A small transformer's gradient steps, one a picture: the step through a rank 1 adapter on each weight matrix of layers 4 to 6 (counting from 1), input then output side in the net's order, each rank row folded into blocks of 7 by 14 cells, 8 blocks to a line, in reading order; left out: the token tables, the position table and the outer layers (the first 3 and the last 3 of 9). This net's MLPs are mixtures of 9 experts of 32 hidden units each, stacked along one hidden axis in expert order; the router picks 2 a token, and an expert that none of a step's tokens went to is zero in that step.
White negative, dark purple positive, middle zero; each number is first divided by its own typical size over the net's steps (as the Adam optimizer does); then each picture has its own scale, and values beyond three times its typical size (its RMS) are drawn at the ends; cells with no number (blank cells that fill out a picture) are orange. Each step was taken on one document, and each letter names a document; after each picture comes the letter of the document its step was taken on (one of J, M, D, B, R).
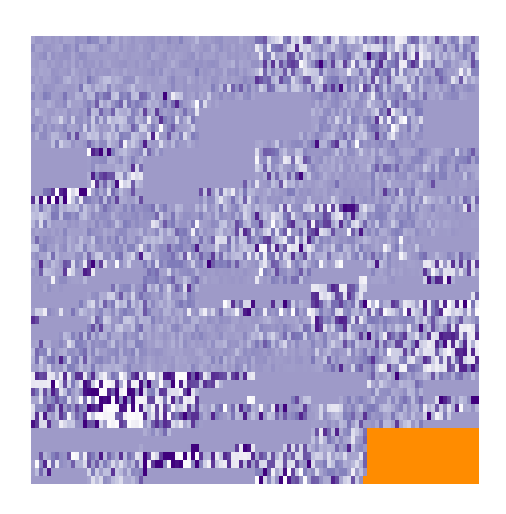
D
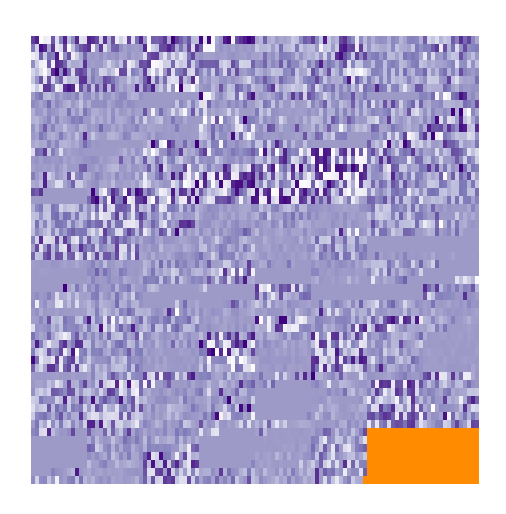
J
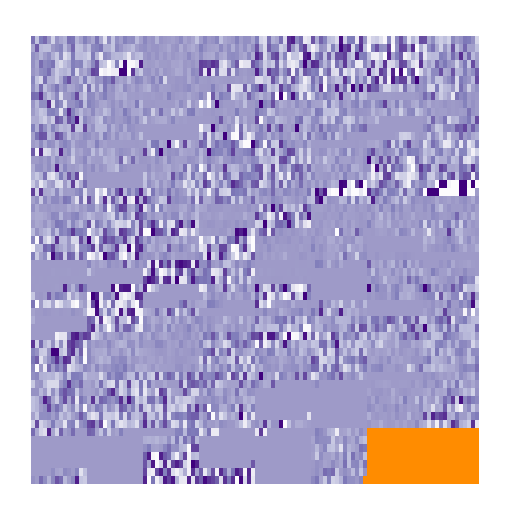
J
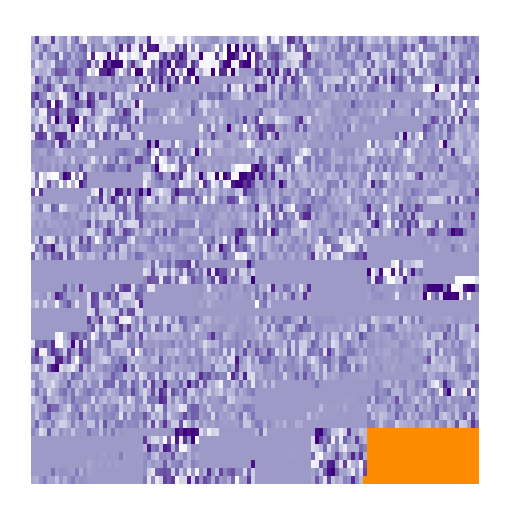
J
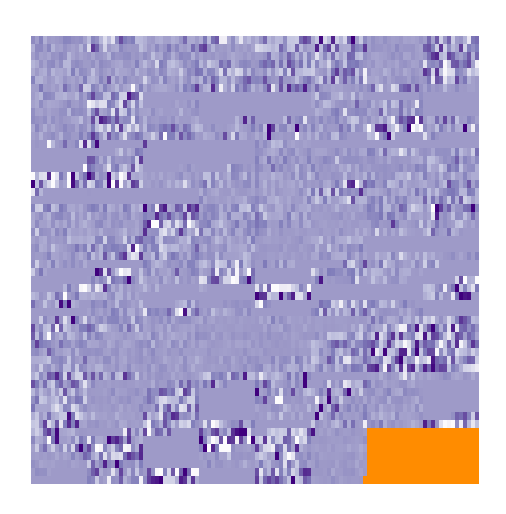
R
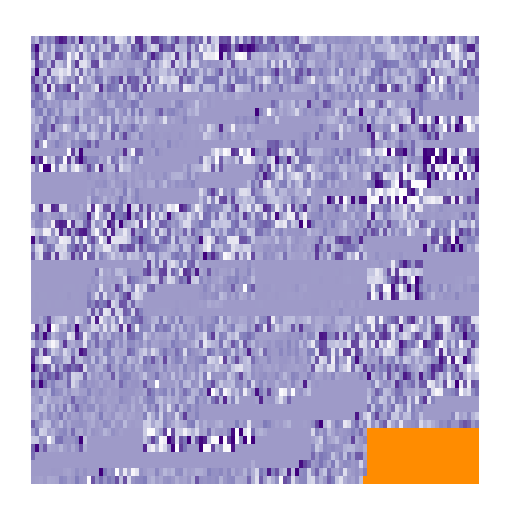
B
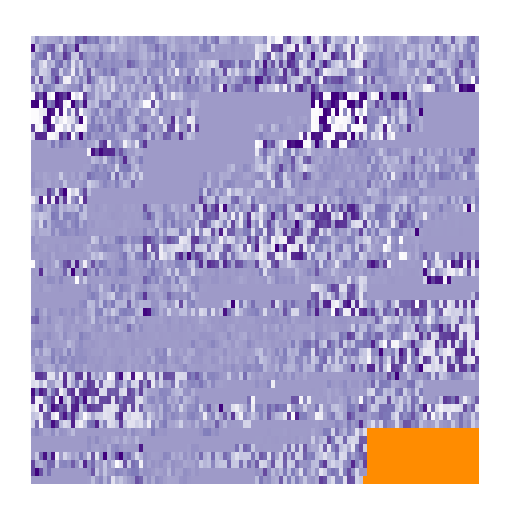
D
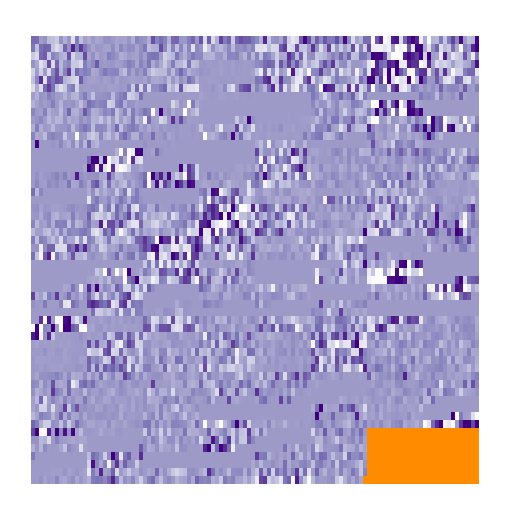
B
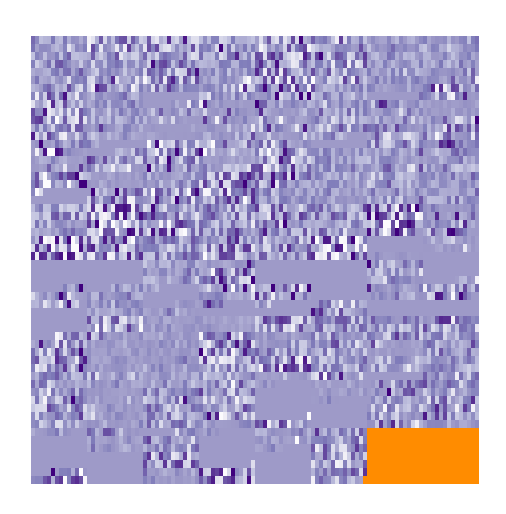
J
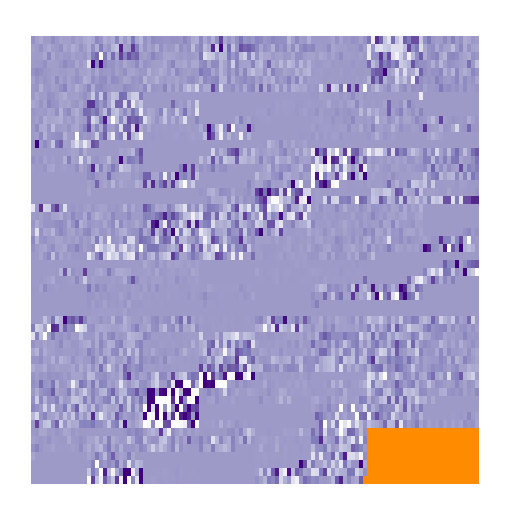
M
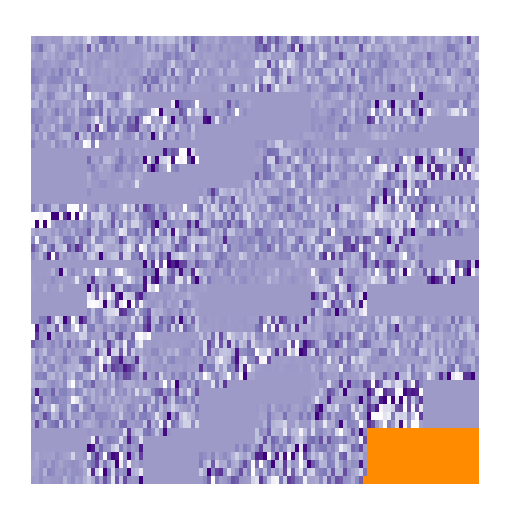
M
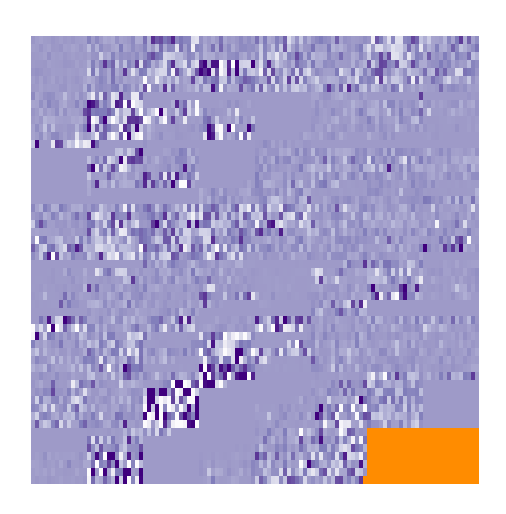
M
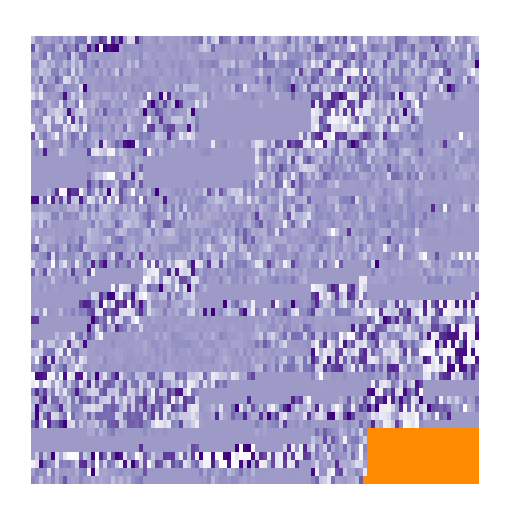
D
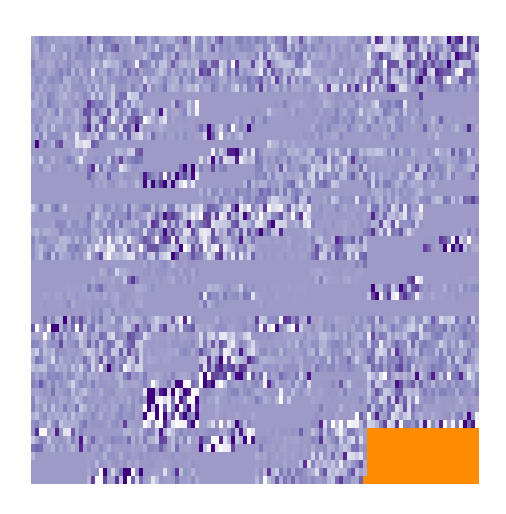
M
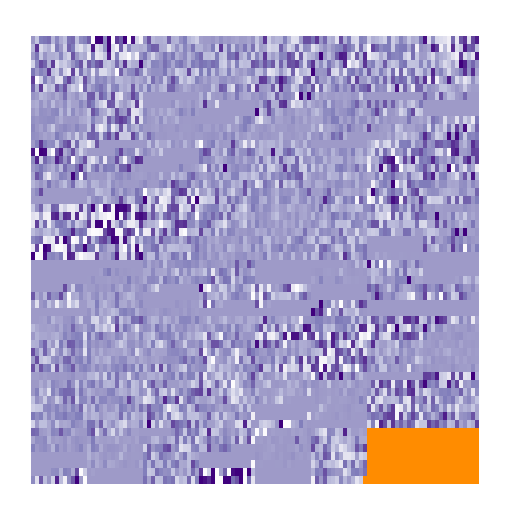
J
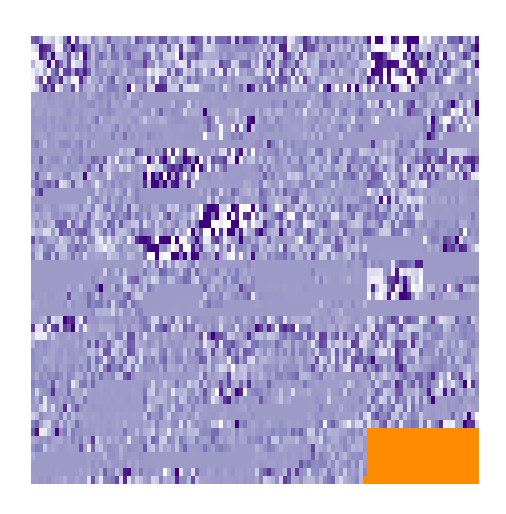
B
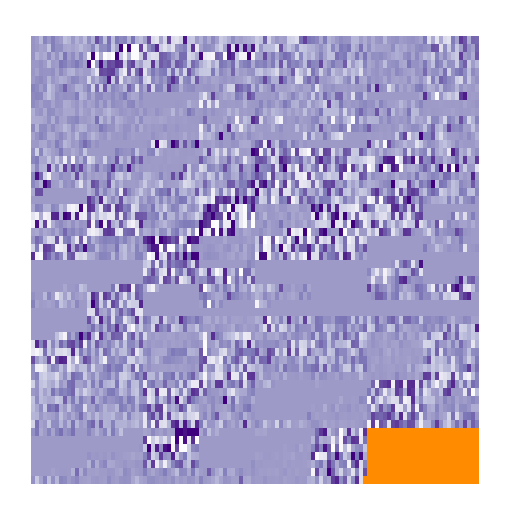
J
